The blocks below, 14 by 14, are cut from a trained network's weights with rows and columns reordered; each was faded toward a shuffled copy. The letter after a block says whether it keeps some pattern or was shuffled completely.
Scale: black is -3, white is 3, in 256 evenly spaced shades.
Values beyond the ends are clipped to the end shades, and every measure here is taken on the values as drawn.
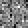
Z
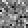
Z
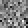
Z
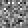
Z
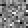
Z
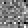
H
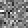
H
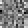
H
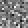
Z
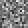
Z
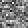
Z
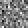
Z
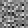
H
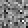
Z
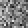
Z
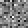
H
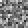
Z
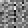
H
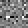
H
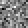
Z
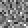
Z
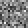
Z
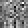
H
